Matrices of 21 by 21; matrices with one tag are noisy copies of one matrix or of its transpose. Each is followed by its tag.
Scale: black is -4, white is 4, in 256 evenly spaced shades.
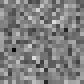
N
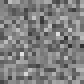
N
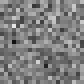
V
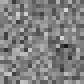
V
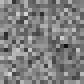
V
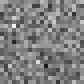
V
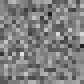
N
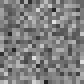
N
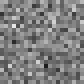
V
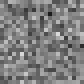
N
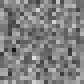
N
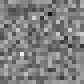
N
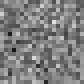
N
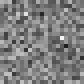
V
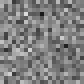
V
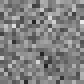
V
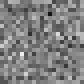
N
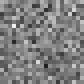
V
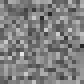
N
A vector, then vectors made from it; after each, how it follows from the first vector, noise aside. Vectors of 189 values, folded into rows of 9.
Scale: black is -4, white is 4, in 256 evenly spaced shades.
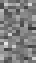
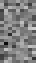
negated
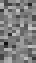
negated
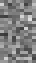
reversed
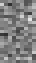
reversed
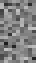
negated
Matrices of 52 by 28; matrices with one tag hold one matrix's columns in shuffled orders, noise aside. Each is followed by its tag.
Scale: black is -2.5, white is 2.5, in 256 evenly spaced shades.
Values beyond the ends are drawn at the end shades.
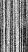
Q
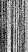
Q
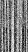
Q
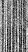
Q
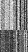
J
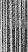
Q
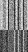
J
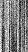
Q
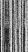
Q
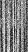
Q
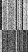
J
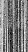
Q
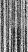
Q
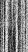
Q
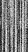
Q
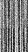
Q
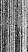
Q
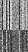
J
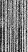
Q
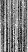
Q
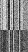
J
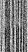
Q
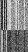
J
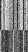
J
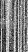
Q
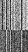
J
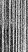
Q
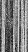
Q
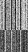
J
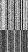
J
